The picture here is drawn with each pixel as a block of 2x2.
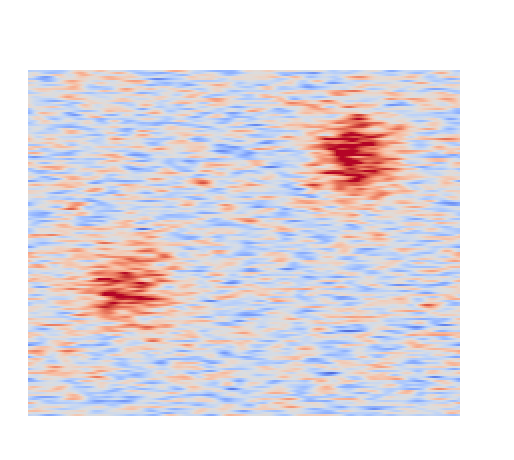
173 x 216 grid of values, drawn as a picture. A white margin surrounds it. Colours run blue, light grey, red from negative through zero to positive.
The ninth with the highest average is the top right. There are two bumps. Overall the values sit about 50% of the way up the scale. The halves do not mirror each other.
